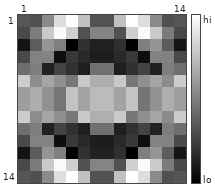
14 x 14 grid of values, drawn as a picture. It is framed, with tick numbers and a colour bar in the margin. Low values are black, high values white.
Stripes: horizontal, repeating 2 times. Mirror symmetry: left to right and top to bottom. Calmest part: centre. Slope: none.
